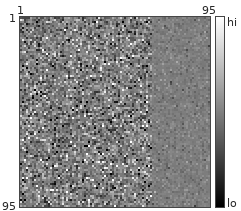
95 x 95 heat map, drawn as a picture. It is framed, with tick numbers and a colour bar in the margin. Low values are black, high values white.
No overall slope runs across the table. The right part is calmer, past a seam about 70% of the way across. The distribution is heavy-tailed on both sides. The grain is fine, like static. Neither half mirrors the other.
